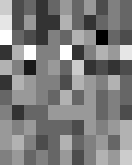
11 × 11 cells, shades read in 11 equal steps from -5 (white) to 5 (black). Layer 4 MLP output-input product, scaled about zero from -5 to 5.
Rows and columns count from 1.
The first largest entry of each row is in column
4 4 9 1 3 1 1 2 7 4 7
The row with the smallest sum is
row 4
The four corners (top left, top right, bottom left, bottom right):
-3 1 0 -3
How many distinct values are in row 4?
6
